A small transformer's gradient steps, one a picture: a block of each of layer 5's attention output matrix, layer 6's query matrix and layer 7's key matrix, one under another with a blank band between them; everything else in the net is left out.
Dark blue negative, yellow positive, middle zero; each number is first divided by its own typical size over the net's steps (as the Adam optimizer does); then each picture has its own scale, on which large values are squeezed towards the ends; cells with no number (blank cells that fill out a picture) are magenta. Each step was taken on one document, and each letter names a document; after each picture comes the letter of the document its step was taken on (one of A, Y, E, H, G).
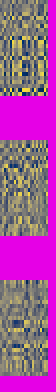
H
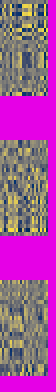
H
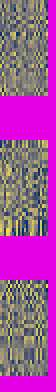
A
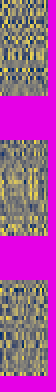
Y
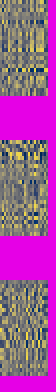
Y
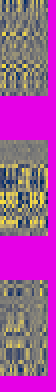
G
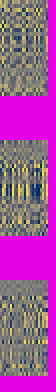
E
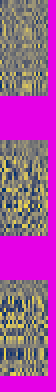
A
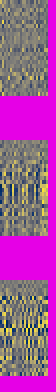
E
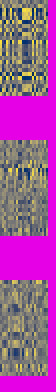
H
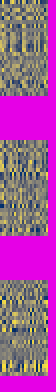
E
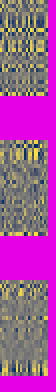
Y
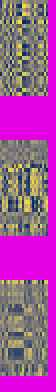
H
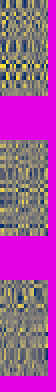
G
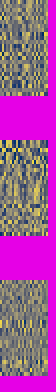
E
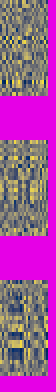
H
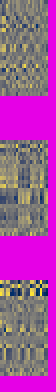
G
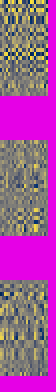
Y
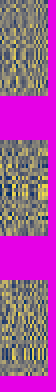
A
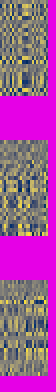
H
